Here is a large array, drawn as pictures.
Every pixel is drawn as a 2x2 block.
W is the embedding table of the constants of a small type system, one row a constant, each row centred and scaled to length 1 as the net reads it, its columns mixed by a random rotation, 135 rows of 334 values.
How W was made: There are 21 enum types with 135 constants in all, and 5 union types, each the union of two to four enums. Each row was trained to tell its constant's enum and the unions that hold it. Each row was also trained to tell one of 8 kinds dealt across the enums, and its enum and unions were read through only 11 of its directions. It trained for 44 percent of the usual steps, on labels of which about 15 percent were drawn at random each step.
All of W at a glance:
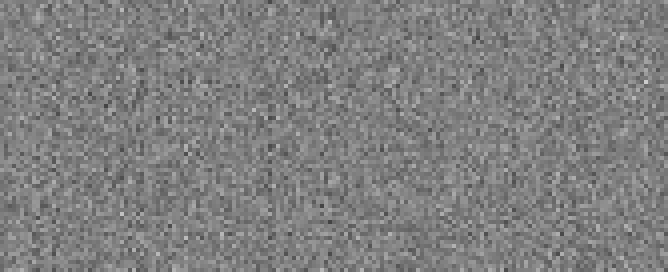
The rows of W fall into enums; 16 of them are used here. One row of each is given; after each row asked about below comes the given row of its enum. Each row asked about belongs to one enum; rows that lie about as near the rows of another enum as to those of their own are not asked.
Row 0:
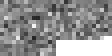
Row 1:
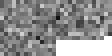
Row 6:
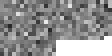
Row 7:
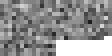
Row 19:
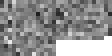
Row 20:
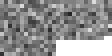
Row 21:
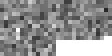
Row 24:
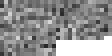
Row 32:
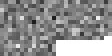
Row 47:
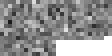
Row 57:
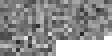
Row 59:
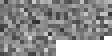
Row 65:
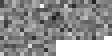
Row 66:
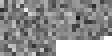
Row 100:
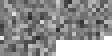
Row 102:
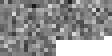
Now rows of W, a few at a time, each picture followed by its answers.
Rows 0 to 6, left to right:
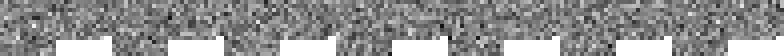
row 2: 24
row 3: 59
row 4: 32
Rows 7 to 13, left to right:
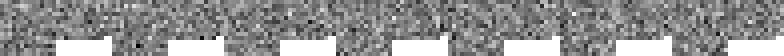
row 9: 66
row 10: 24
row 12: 100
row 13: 7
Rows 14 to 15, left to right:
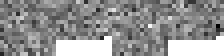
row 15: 24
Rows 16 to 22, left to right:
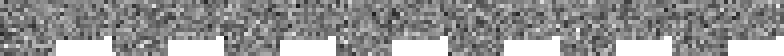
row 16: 100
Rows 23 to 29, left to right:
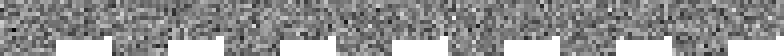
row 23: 66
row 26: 66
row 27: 21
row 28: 59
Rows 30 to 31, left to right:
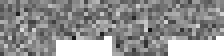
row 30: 20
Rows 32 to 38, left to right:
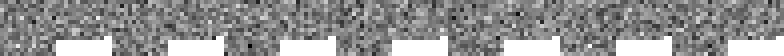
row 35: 65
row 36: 57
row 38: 19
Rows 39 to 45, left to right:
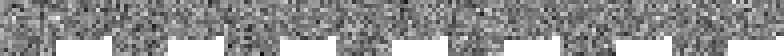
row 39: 0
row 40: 21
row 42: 1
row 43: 57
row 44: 1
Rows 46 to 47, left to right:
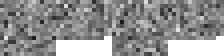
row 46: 65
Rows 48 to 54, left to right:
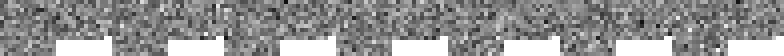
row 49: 1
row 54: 21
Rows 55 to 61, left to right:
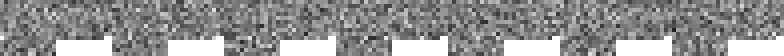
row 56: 66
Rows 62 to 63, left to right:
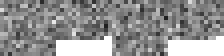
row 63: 7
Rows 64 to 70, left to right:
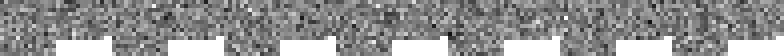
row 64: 7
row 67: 47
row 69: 21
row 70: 100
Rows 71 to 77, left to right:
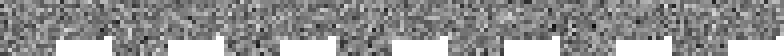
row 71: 24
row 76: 100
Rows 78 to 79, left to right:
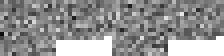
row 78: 57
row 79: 0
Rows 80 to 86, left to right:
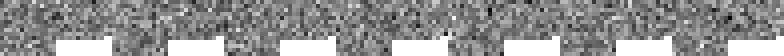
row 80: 65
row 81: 0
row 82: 59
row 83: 102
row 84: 21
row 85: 0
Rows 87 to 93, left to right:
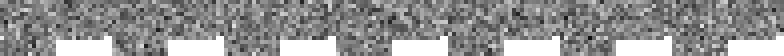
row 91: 1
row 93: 57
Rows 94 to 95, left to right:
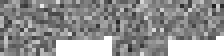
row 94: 47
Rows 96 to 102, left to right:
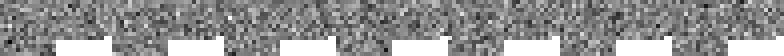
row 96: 7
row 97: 66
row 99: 102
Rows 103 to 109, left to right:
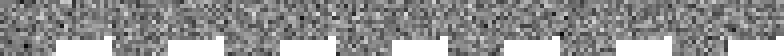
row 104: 100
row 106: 20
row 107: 102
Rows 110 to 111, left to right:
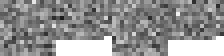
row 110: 7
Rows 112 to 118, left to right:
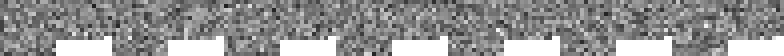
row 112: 59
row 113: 65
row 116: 57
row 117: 100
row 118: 0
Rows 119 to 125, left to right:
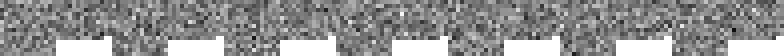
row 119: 66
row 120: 7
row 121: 57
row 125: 65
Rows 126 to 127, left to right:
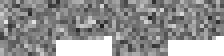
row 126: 0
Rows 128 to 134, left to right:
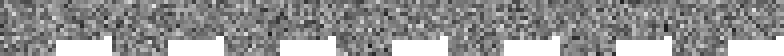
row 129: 47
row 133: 59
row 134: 65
